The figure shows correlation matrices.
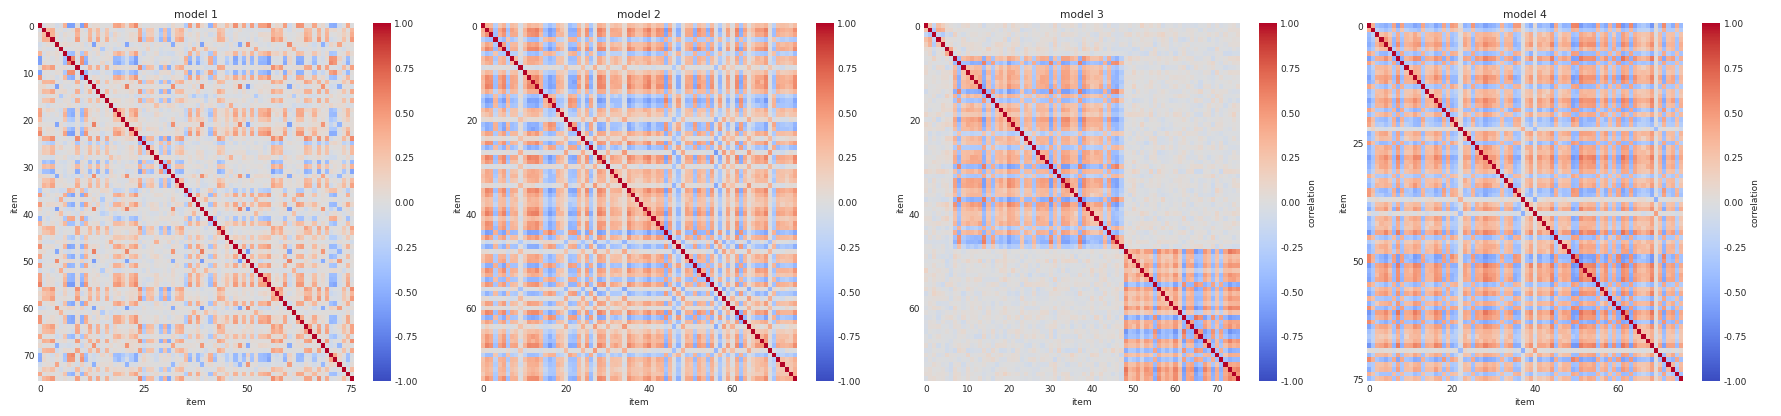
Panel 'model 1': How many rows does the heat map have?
76
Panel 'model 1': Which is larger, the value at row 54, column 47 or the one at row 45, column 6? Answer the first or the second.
the first
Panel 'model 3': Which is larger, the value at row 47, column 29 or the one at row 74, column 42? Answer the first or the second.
the second
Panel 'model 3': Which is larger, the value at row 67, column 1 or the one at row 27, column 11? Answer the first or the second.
the second
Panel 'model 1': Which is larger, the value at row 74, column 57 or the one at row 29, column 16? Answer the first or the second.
the first
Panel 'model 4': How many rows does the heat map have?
76
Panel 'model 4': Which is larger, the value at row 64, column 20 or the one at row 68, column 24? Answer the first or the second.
the second
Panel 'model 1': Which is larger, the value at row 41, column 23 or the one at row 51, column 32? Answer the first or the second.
the second
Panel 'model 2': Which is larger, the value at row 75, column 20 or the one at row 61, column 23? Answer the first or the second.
the second
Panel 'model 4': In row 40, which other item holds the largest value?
69
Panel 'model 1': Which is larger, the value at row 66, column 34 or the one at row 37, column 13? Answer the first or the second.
the second
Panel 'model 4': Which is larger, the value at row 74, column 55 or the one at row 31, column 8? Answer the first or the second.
the first
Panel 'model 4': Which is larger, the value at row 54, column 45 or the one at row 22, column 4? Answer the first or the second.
the second
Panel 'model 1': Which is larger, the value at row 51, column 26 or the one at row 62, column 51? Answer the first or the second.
the second
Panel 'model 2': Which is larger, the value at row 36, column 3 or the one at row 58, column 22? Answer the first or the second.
the second
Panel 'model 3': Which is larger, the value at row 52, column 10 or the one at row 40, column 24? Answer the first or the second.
the second
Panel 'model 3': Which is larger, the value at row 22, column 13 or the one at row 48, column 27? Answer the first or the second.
the first
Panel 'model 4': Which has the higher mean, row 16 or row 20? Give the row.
16
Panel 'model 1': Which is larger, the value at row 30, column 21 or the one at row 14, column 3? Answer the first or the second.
the second
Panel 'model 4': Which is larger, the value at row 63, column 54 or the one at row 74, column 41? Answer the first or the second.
the second
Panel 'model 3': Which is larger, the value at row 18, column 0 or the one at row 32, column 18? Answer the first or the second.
the first
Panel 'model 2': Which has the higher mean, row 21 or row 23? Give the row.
23
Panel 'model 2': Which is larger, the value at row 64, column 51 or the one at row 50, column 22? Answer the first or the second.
the first
